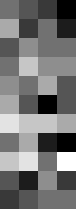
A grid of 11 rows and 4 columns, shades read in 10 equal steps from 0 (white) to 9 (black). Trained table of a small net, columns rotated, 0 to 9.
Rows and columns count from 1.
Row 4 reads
5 2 4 4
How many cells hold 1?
2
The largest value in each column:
7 8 9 9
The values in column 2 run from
1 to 8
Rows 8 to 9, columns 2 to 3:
3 8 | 1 5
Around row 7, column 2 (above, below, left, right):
6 3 1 2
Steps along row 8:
down up up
